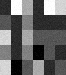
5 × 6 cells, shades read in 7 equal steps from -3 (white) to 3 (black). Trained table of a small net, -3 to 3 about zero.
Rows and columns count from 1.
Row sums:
-5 9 2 8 4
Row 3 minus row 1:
-4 5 0 -1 4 3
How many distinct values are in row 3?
4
